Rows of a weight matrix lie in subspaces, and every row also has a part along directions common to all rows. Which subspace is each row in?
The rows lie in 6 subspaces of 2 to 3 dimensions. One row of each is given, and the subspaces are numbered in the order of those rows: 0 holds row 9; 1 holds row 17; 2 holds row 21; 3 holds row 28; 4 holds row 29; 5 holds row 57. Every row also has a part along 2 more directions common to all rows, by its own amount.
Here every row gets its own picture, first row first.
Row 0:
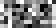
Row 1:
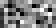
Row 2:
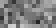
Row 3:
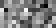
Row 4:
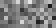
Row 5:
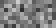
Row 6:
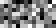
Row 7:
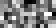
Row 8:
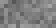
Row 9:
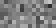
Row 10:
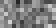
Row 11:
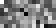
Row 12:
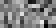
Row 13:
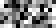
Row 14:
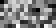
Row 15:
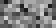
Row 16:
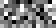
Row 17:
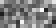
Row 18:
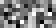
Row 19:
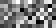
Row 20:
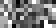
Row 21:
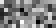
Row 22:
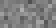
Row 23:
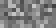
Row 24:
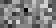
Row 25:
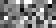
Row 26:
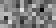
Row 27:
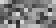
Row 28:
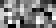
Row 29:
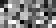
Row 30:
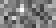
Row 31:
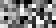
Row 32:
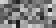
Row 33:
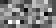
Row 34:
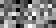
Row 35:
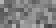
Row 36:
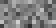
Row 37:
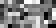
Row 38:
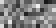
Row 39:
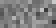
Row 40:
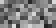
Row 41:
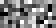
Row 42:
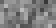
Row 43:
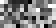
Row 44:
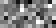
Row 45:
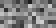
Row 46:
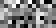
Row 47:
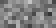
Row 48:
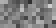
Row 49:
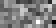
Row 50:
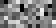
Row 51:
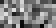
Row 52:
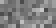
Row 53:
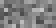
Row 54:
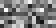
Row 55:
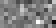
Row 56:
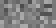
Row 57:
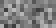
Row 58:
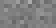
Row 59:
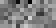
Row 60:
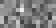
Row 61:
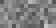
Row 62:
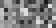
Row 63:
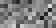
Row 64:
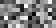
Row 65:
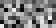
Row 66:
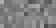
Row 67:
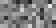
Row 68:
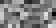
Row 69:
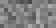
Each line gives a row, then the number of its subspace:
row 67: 0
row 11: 2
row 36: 5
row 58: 0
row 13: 1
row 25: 3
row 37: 3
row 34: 5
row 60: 5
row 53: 5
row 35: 2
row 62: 4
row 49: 1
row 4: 4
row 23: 0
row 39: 1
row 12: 2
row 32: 4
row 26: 1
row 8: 3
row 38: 2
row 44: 1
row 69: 1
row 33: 4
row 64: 3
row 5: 5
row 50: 4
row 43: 1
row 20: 2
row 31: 0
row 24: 4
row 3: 4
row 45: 5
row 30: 5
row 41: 3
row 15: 4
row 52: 1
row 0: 1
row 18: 3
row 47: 3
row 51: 0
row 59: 0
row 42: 4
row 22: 2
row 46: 0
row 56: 0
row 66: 2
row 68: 3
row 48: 1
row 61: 2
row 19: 4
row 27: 4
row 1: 0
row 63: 4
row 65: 5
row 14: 1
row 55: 1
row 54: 5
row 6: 0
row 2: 3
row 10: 2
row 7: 3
